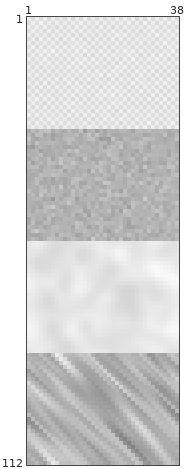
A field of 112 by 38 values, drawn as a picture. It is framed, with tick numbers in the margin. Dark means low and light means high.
It is made of 4 by 1 panels. Panel 1,1: very high, checkered, faint in contrast. Panel 2,1: high, fine-grained, faint in contrast. Panel 3,1: very high, blotchy, faint in contrast. Panel 4,1: high, slanting down to the right.
